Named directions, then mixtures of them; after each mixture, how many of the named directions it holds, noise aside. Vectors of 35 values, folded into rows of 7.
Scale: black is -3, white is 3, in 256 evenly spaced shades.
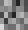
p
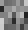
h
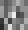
two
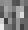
two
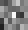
two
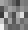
two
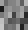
one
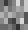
two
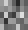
one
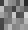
one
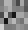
one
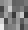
two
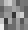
two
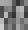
two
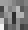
two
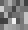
two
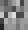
two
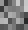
two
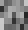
one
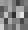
two
